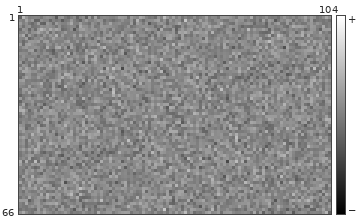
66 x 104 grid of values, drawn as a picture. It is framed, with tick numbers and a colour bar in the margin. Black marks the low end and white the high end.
There is no overall slope. No row or column stands out. No regular stripes run through it. No seam splits the table. Fine speckle covers the field. A half turn leaves it unchanged. The values follow a bell shape.
